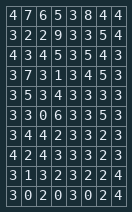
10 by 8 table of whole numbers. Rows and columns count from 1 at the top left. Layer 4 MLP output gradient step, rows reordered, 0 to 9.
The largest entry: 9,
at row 2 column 4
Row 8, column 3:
4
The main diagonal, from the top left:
4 2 4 1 3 3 2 3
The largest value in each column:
4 7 6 9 3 8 5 4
